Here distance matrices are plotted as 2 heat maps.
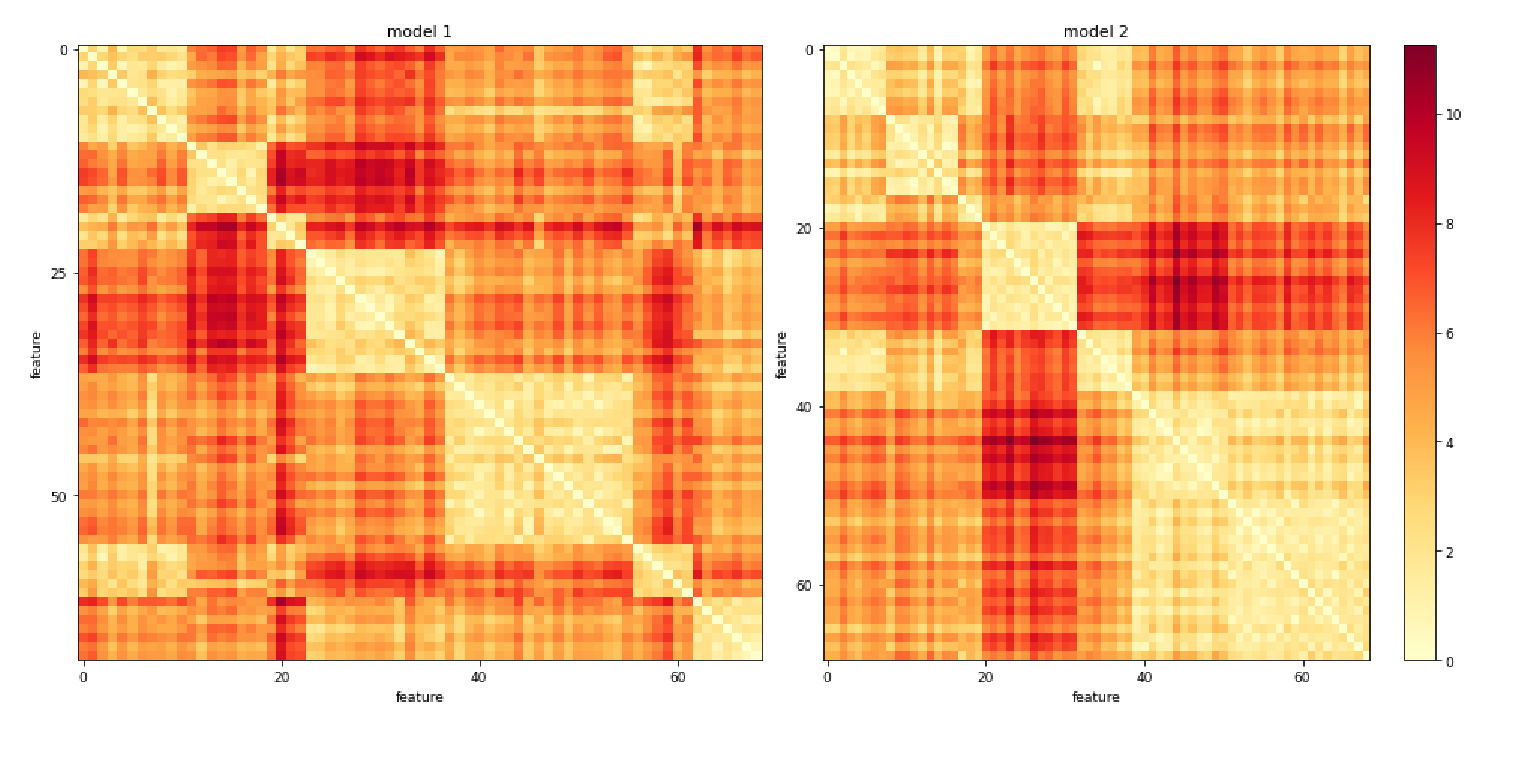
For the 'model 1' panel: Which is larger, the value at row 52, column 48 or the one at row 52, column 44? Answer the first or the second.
the second
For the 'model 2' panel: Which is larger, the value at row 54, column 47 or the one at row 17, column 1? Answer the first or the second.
the second
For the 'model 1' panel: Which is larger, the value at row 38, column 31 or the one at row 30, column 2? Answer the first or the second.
the second
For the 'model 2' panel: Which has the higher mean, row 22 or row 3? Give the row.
22
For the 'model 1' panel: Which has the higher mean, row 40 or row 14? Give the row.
14
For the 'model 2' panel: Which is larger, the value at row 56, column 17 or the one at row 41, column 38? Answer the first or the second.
the second
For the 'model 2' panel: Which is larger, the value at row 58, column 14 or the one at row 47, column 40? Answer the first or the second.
the first
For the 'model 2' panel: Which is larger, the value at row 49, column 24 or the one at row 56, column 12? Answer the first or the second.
the first
